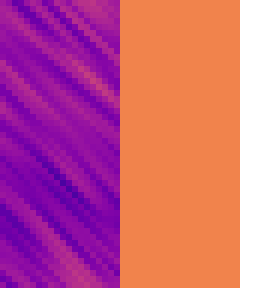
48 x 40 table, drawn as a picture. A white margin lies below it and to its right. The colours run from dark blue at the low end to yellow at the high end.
The table splits into one row of 2 panels. Panel 1,1: low, slanting down to the right. Panel 1,2: high, flat.
